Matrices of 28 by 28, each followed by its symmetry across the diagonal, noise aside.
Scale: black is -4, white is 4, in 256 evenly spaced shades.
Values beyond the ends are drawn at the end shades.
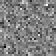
antisymmetric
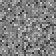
symmetric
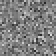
antisymmetric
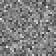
symmetric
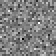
antisymmetric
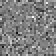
antisymmetric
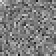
symmetric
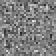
antisymmetric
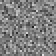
antisymmetric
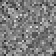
symmetric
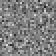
antisymmetric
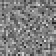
antisymmetric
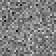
symmetric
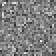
symmetric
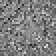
symmetric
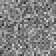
symmetric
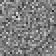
symmetric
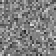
antisymmetric
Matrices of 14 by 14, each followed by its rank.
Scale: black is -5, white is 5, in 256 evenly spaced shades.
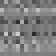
two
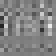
two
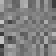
two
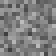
full rank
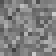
full rank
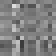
two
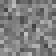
full rank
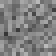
full rank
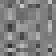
two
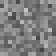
full rank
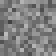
full rank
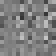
two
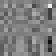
two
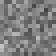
full rank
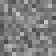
full rank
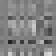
two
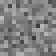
full rank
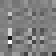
two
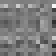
two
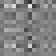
two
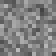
full rank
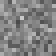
full rank
